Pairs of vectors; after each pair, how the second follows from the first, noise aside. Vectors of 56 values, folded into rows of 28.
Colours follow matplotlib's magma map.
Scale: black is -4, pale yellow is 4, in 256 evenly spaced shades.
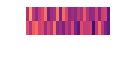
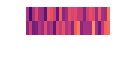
negated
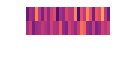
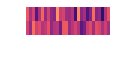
negated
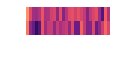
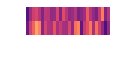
negated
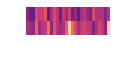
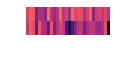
negated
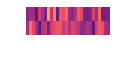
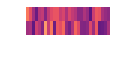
wrapped around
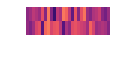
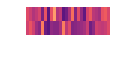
negated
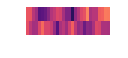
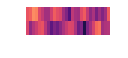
wrapped around
